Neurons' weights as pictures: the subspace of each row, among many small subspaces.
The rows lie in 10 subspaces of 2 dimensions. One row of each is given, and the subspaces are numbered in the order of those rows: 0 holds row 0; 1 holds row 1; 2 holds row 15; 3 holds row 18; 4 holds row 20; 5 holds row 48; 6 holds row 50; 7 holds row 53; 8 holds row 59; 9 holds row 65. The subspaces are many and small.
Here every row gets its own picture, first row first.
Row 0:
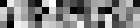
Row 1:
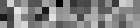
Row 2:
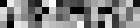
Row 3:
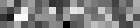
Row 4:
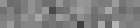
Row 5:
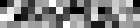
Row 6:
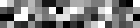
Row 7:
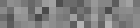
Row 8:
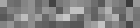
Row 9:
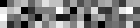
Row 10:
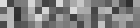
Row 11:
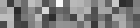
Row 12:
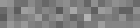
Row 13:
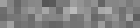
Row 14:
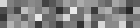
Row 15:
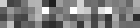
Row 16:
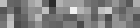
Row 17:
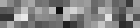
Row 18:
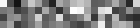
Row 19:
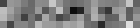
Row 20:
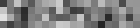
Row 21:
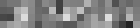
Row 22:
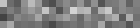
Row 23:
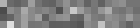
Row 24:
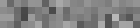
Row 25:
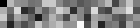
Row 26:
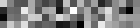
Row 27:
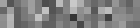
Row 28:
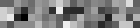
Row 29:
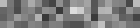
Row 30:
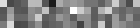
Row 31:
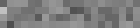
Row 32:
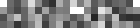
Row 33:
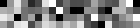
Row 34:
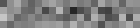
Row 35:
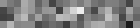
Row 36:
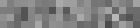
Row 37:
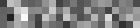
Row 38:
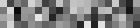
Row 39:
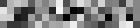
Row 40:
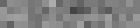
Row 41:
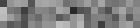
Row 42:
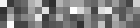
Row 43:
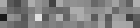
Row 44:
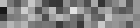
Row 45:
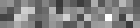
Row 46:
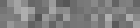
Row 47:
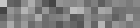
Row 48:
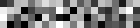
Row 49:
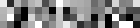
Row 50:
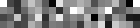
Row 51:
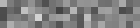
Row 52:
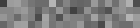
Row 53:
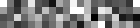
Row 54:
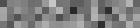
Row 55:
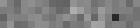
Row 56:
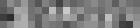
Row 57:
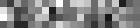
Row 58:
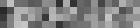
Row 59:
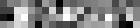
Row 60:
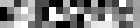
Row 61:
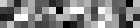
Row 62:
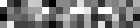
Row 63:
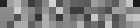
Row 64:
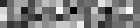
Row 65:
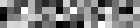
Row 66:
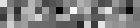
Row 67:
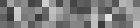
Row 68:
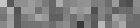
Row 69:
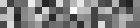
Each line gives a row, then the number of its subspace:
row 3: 7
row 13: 2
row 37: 3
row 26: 9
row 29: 3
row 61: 3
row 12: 5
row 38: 9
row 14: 5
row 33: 6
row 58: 9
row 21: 8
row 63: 6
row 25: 5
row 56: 8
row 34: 2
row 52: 6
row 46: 6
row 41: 4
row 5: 7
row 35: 8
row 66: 9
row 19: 8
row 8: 8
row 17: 3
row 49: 7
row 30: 0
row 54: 8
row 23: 4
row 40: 2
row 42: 0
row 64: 9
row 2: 0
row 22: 2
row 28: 3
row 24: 7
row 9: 5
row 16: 0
